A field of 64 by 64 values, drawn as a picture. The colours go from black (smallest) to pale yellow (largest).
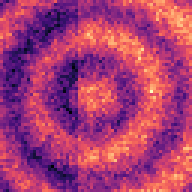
Rings spread out from the centre. The ninth with the highest average is the top right. The right part is higher, past a seam about 40% of the way across. The texture is blotchy.
